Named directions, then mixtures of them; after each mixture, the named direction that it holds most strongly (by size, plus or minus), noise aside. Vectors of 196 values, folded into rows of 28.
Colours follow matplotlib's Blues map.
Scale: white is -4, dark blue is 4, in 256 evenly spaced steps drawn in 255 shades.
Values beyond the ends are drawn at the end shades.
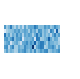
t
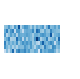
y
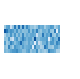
t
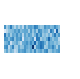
t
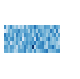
t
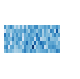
t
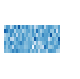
t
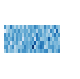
t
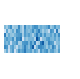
t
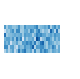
t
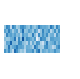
t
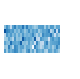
t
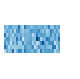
y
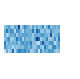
y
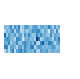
y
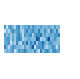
t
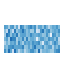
y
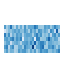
t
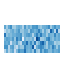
t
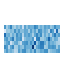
t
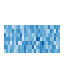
t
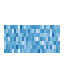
y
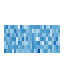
y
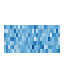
t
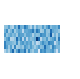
y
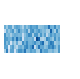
t
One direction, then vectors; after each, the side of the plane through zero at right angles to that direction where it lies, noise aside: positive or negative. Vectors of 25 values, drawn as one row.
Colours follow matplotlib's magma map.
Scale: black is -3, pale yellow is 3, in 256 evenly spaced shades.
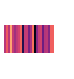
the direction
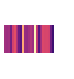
negative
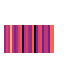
positive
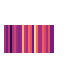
negative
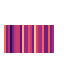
negative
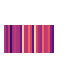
negative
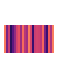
negative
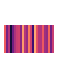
negative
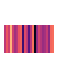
positive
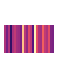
negative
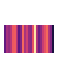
negative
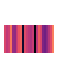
positive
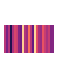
negative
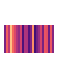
positive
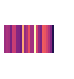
negative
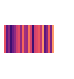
negative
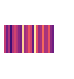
negative
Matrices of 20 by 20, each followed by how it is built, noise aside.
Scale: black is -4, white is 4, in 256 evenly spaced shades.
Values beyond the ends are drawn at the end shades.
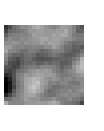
smooth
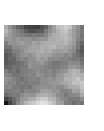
smooth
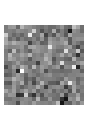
noise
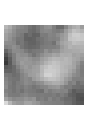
smooth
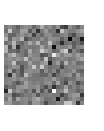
noise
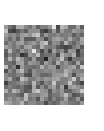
noise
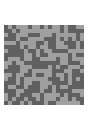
noise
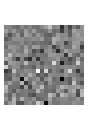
noise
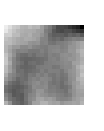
smooth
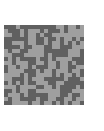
noise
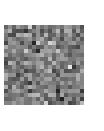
noise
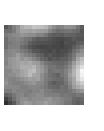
smooth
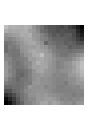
smooth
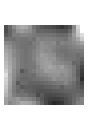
smooth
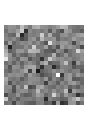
noise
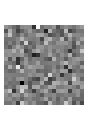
noise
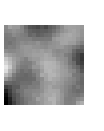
smooth
